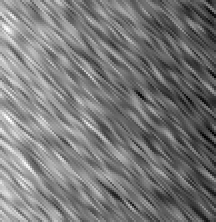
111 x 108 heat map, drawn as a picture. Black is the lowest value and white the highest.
Streaks slant down to the right. No single row or column stands out from its neighbours. The histogram is bell-shaped. Values rise toward the left.
